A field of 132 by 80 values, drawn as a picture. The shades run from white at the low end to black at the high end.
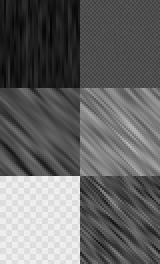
It is made of 3 by 2 panels. Panel 1,1: very high, streaked downward, faint in contrast. Panel 1,2: high, checkered, faint in contrast. Panel 2,1: high, slanting down to the right. Panel 2,2: middling, slanting down to the right. Panel 3,1: very low, checkered, faint in contrast. Panel 3,2: high, slanting down to the right.
